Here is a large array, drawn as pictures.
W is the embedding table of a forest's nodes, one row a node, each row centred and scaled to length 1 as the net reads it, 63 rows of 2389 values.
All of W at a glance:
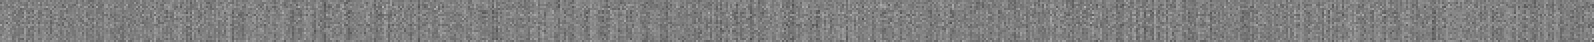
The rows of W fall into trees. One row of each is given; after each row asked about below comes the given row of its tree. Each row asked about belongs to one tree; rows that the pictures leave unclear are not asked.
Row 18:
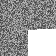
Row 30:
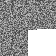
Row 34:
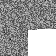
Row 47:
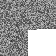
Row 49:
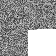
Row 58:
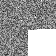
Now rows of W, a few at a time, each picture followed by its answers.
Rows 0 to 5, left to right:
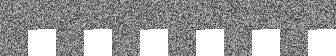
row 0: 30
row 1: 49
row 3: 30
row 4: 58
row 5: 49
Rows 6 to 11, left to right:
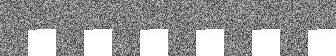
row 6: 34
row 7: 30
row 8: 34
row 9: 30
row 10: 30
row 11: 30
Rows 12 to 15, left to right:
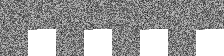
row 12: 49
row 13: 34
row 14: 58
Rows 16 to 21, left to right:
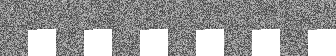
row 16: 18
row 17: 30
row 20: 18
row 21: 47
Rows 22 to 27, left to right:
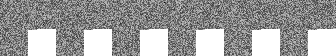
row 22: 49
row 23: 47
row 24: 18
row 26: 18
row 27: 18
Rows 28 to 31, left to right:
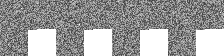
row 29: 30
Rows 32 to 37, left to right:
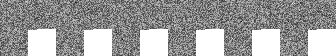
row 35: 34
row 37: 47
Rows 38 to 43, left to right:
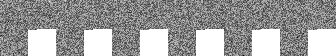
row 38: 47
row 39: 30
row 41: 30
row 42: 18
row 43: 49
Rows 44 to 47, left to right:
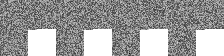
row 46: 18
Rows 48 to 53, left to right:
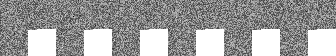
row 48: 18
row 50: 18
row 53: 49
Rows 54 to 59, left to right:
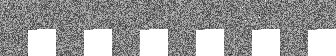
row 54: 30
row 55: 49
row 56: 18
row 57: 18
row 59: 18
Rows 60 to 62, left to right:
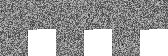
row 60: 30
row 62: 34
